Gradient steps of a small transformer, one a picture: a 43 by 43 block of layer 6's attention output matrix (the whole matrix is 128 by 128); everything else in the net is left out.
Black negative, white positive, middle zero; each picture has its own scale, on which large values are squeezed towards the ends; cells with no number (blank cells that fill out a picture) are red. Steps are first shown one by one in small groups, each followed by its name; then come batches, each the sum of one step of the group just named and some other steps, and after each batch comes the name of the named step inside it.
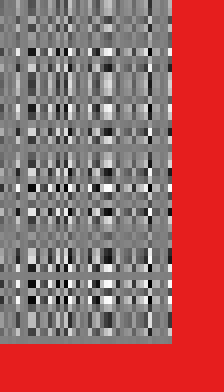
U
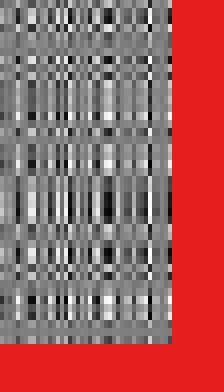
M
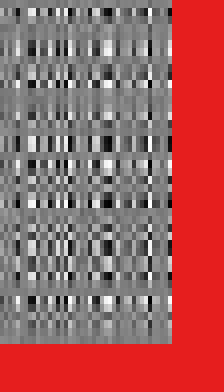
M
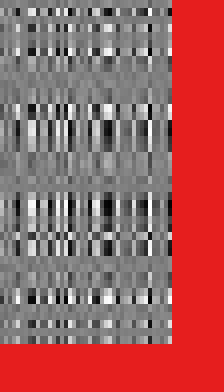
M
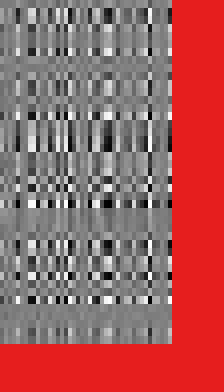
M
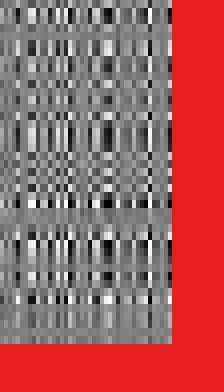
M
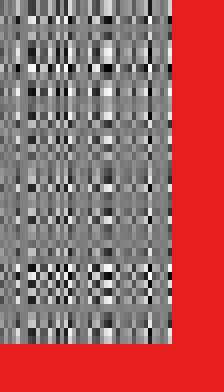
U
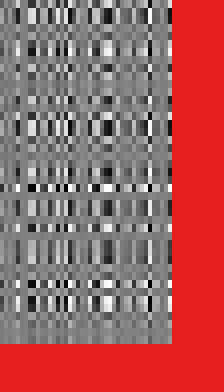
U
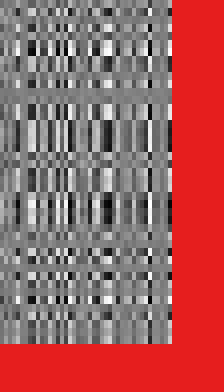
M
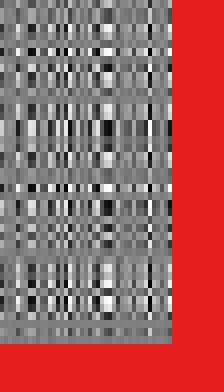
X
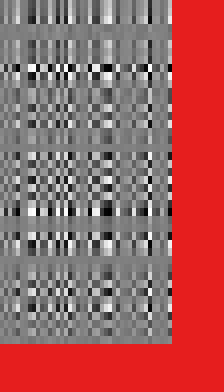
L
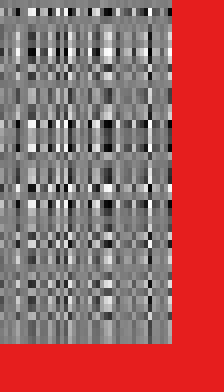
X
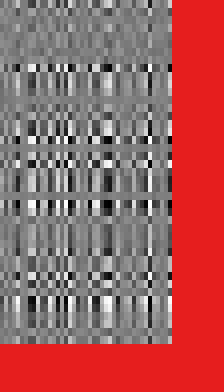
L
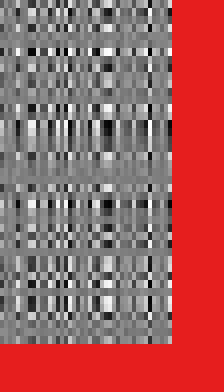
X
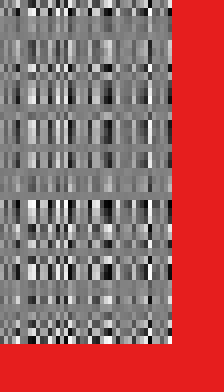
L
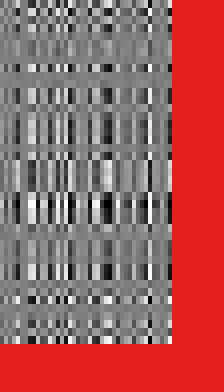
L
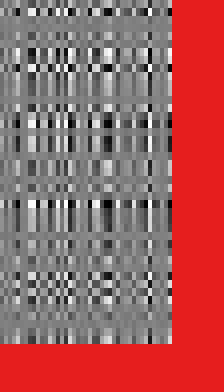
L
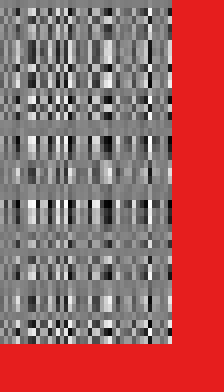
L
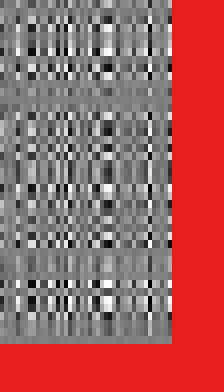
X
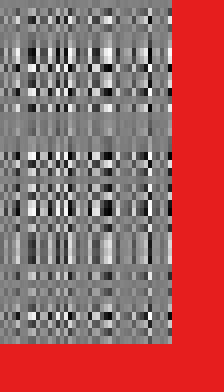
L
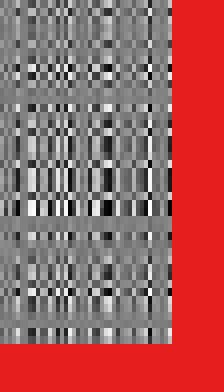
L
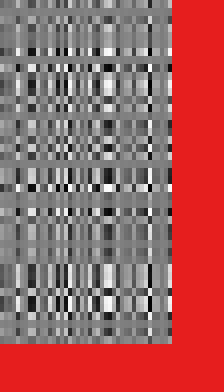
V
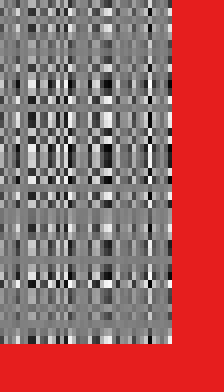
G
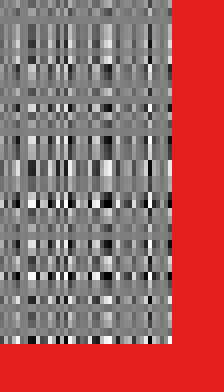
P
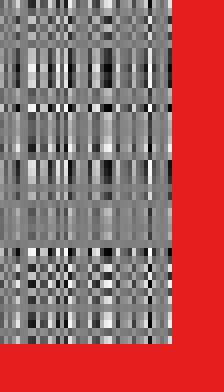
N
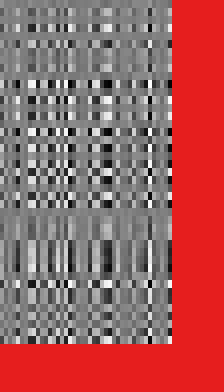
G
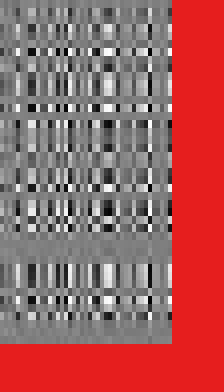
V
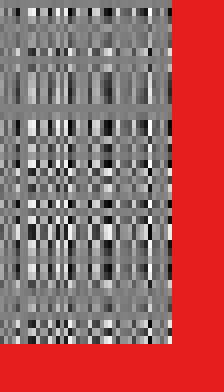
G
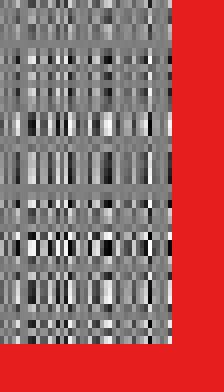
N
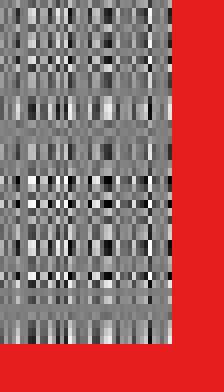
G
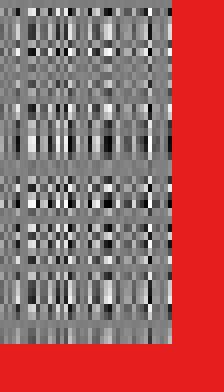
G
